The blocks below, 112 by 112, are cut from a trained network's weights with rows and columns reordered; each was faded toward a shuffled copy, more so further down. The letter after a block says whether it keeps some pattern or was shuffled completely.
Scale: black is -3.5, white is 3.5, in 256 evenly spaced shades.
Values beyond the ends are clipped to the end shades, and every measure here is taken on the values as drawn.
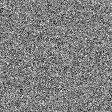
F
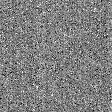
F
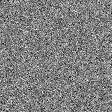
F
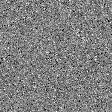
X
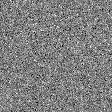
X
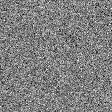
X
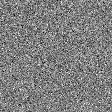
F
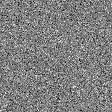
X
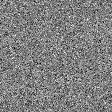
F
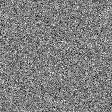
X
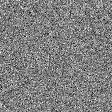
F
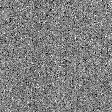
F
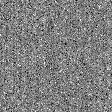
F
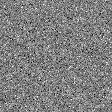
X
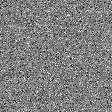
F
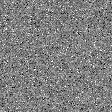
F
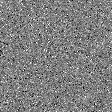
X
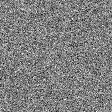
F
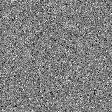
X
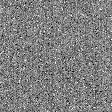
F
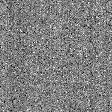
F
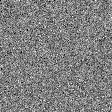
X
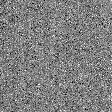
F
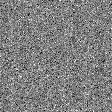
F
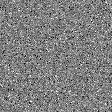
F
